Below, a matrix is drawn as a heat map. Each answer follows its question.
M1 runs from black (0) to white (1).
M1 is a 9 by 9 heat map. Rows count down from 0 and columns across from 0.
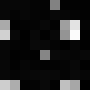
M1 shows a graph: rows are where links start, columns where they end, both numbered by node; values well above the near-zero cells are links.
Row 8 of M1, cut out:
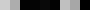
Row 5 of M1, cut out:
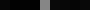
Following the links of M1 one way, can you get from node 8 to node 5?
yes
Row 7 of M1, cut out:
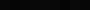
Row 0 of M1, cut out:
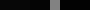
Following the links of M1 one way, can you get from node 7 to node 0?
no
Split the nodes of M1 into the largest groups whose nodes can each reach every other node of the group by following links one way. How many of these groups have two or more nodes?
0
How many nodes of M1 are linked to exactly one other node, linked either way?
2
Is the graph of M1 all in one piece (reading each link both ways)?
yes
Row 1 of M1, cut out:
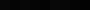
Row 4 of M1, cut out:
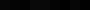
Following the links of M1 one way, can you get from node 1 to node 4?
no
